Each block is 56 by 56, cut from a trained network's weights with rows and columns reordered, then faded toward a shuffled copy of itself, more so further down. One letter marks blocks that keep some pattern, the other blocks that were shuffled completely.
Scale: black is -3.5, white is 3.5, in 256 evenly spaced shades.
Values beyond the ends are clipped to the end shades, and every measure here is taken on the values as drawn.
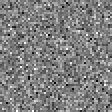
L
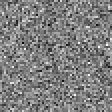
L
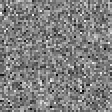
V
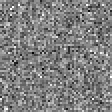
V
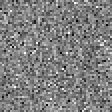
L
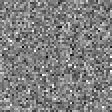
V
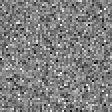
L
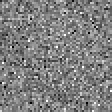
L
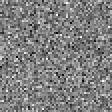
L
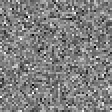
L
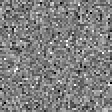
L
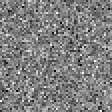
L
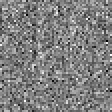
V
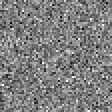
L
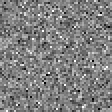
L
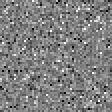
L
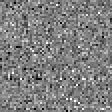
V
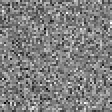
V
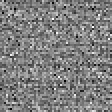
V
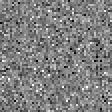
L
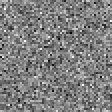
L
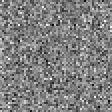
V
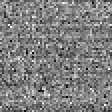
V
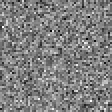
L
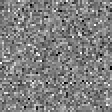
V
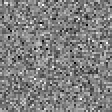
L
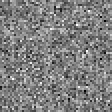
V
